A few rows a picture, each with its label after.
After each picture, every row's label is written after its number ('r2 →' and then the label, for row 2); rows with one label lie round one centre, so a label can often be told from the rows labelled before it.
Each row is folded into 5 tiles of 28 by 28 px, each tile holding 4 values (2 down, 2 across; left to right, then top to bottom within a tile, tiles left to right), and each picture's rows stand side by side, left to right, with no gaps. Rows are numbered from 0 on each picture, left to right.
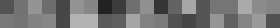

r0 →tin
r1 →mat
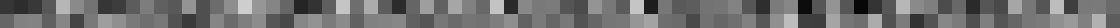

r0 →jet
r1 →mat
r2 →jet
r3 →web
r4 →web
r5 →tin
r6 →jet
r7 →web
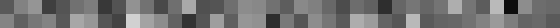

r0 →tin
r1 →mat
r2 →tin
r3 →web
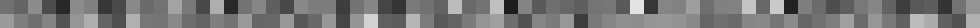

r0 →tin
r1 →web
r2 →tin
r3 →web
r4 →web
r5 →web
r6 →tin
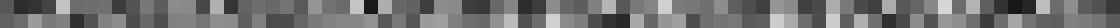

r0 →jet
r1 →web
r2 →web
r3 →tin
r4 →mat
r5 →tin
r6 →mat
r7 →jet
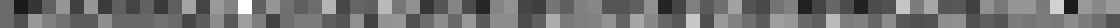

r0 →jet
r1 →mat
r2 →mat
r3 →tin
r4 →tin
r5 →tin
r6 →jet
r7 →web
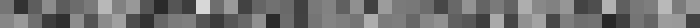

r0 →mat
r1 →jet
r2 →web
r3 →mat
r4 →mat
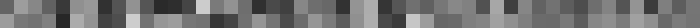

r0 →tin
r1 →jet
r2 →tin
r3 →web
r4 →web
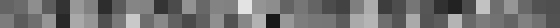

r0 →tin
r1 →mat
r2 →tin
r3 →jet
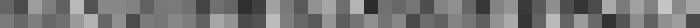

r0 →web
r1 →tin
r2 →web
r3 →tin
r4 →mat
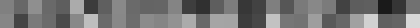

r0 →web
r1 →tin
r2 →tin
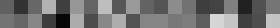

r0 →mat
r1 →tin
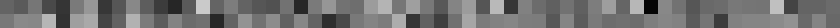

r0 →tin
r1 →jet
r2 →mat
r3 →web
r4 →web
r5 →web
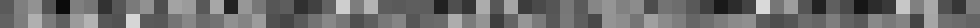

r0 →tin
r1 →web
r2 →jet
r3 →jet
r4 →web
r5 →jet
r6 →jet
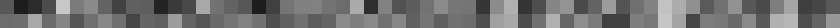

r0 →jet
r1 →jet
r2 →web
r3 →tin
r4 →mat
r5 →tin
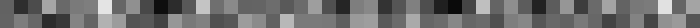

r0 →mat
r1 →jet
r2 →tin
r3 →jet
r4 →mat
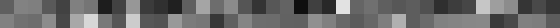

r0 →tin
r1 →jet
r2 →jet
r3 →jet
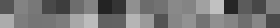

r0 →tin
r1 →web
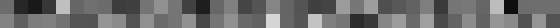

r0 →jet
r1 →tin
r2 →jet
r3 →web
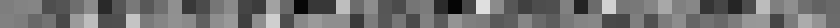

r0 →tin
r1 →tin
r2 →jet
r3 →jet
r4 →mat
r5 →jet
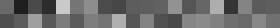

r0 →jet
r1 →web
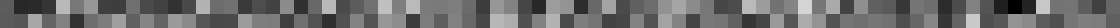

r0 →jet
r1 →jet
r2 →mat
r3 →tin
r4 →mat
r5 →mat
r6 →tin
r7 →jet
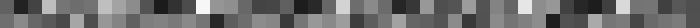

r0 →mat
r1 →jet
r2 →jet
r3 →mat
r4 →jet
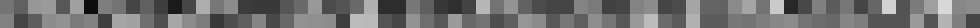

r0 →web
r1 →jet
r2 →tin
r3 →jet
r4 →tin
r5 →web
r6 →mat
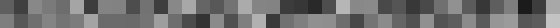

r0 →web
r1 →mat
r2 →jet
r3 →tin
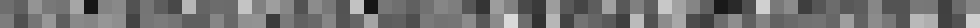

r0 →web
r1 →mat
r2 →web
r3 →tin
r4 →mat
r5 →jet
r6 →tin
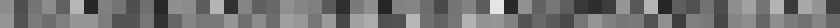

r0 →web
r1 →web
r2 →tin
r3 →web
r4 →jet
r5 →web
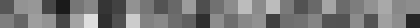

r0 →tin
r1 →mat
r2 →mat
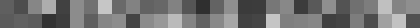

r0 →mat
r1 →tin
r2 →mat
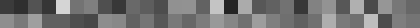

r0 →jet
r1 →web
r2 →web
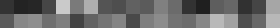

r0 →jet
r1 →tin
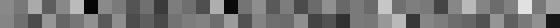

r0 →web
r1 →web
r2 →mat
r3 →mat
